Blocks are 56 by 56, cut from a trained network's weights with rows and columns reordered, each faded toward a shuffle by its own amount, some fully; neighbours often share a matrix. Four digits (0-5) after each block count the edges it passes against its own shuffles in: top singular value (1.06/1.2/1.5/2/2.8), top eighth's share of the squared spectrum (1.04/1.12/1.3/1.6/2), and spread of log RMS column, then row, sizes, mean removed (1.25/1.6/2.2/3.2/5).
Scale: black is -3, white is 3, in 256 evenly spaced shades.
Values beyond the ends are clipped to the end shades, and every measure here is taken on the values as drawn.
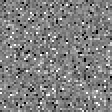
0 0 0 0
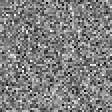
0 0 0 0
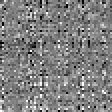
3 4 3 1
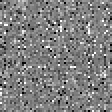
2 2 2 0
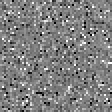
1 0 0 0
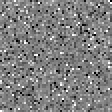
0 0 0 0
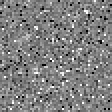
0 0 0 0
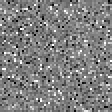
0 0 0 0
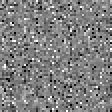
2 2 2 0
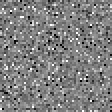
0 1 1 0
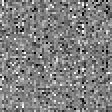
1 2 2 0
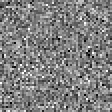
1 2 0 0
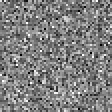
1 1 0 0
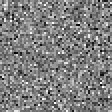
2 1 0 0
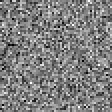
2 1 0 0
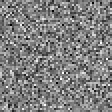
1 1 0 0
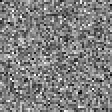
0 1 0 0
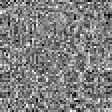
3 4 2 1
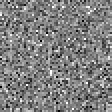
1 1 0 0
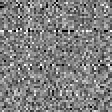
3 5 1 2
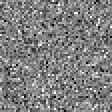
1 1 0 0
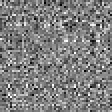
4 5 2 3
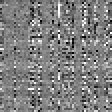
3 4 4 1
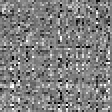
3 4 3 1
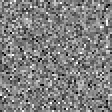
1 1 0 0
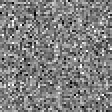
2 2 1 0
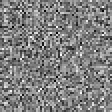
3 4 2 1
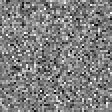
1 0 0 0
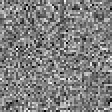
3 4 1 1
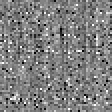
2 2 0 2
